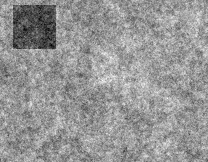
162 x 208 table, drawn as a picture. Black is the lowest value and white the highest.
The field is mottled with small blotches. In the top left lies a patch that is lower than the rest. Neither half mirrors the other. The top left is the ninth with the lowest average.
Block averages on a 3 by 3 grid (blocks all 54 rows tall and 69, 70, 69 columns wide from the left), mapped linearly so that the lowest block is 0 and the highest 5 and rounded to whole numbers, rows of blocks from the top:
045
455
444
